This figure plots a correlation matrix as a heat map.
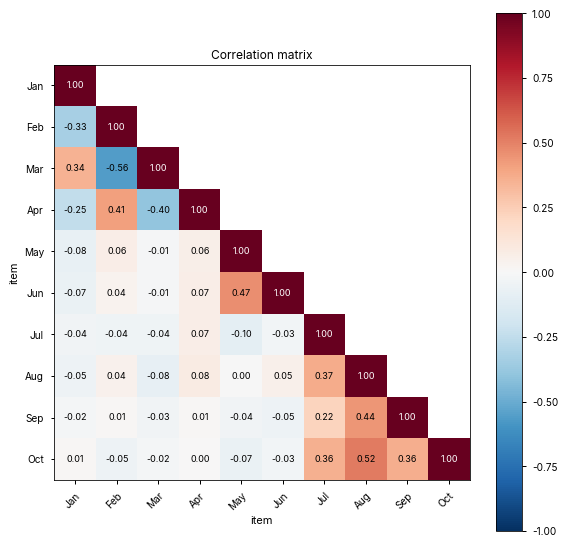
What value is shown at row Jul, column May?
-0.10
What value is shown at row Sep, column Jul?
0.22
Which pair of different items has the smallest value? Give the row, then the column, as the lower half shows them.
Mar, Feb
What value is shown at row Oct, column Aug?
0.52
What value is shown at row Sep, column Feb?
0.01
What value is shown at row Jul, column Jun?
-0.03
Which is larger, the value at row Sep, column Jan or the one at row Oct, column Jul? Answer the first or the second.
the second
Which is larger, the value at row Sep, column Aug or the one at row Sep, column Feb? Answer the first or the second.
the first
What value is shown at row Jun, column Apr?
0.07
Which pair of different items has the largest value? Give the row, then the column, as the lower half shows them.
Oct, Aug
